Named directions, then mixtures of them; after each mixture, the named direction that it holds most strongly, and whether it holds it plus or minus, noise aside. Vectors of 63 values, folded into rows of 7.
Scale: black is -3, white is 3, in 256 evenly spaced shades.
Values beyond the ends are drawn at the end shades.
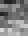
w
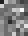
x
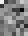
x, minus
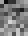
x, minus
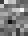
x, plus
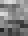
w, minus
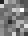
x, plus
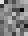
x, minus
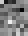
x, minus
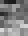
w, plus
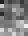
w, plus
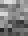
w, minus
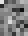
x, minus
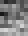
w, plus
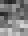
w, plus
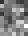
x, plus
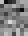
x, minus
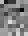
x, minus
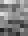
w, minus
